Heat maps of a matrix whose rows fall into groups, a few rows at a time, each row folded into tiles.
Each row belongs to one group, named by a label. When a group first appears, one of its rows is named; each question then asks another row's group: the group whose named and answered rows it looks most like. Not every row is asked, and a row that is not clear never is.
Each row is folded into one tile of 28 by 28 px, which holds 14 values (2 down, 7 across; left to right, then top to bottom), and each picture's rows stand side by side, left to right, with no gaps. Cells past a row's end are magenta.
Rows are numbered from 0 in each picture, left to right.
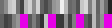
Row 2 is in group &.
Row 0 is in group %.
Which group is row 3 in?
&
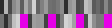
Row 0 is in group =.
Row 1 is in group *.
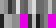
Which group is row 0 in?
*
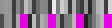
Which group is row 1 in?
%
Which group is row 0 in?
&
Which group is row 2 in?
&
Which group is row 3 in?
%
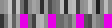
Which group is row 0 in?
&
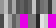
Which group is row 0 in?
*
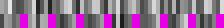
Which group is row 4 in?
*
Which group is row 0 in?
&
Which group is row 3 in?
%
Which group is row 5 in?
%
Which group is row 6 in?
=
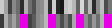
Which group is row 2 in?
%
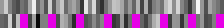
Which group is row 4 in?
&
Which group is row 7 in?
*
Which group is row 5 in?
=
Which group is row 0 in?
&
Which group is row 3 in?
&
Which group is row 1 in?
*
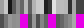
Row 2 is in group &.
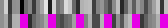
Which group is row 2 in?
%
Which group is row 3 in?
*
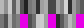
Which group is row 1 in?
=
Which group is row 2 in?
&
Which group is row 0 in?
&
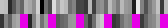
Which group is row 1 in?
&
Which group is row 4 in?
%
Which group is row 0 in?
*
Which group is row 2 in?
&
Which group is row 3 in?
=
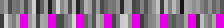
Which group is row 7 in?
*
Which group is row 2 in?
&
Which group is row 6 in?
&
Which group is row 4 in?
=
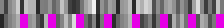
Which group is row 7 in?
*
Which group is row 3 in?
&
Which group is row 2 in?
&
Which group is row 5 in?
&
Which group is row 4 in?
%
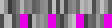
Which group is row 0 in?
*
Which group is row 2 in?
=
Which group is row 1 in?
%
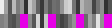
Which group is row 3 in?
=
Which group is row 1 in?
&
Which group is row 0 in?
*
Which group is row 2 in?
%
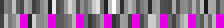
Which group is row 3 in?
%
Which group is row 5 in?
=
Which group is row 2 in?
%
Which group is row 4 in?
*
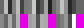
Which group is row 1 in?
=
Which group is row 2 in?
&
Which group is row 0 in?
=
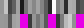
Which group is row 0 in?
=
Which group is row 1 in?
%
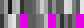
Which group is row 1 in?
%
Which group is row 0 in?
=
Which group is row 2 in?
%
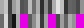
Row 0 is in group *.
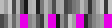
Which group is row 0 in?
&
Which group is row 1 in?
*
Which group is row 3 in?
%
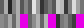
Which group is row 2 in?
*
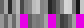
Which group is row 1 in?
&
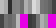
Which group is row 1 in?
&
